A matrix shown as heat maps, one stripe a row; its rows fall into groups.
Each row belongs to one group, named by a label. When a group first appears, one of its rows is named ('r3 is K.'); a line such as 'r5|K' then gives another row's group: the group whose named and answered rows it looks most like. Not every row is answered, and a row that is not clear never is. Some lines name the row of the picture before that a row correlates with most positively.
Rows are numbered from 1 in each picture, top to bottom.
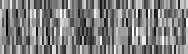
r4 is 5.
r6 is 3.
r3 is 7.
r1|3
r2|5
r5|5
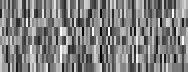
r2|3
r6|7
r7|5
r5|3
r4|7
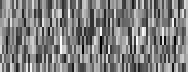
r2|3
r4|5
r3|3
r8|7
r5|5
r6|7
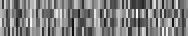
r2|5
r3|7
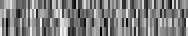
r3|7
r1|3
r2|5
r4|7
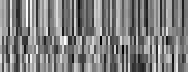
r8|7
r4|5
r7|7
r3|5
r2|5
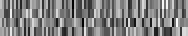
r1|5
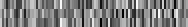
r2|7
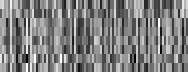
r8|5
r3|5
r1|3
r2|3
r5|5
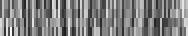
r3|3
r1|3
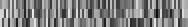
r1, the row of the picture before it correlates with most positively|1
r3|7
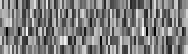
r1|7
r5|7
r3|3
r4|5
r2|3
